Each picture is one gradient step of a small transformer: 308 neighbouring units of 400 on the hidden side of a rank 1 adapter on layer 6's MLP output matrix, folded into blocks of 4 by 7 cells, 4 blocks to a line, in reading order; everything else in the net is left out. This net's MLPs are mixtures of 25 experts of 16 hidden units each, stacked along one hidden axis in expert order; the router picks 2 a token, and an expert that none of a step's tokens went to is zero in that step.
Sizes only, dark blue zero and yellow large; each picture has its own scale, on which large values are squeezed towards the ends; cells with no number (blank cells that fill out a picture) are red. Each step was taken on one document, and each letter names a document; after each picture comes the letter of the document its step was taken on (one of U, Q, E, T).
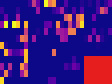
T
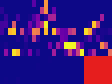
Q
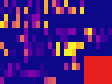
T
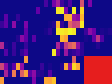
T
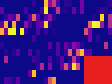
Q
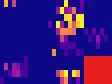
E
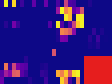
E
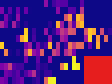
T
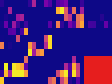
E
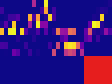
Q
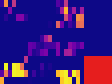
E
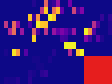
Q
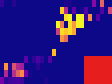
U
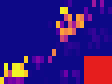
U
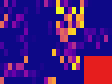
T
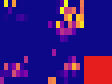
E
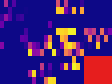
T
